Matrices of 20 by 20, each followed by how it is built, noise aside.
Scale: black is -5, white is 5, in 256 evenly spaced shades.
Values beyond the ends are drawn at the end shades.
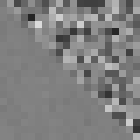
upper triangular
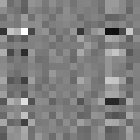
low rank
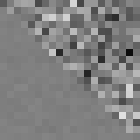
upper triangular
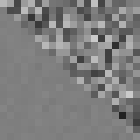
upper triangular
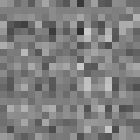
low rank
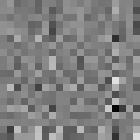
low rank
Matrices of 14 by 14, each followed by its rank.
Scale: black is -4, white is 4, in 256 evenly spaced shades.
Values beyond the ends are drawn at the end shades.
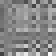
two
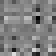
two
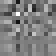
two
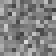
full rank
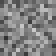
full rank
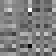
two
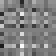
two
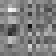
two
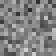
full rank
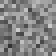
full rank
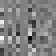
two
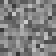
full rank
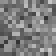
full rank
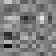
two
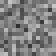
full rank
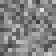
full rank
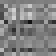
two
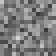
full rank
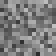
full rank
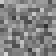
full rank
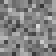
full rank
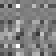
two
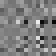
two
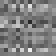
two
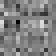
two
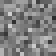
full rank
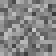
full rank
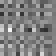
two
